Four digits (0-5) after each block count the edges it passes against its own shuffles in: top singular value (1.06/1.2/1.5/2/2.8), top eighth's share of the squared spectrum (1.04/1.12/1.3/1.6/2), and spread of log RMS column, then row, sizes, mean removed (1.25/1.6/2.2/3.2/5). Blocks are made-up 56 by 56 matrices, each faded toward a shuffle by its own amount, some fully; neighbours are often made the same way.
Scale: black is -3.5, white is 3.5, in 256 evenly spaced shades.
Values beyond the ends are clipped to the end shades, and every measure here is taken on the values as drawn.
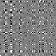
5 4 3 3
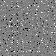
3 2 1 1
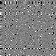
4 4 2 2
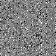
1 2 2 0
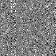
1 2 3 0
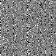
2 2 3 0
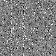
1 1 1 0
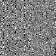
2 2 3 0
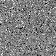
0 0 0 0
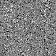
1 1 1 0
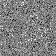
0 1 0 0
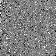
1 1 2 0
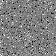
0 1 1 0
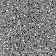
0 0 0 0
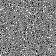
0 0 0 0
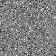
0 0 0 0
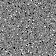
0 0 0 0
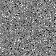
0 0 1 0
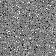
0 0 0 0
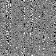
2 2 3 0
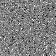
0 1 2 0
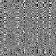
4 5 3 2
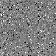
3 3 1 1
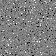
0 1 0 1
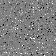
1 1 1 1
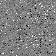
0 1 1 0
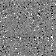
2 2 2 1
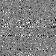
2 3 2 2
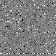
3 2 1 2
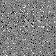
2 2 1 2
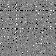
2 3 1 2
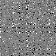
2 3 2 2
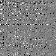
2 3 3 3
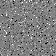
0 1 0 0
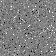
0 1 0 0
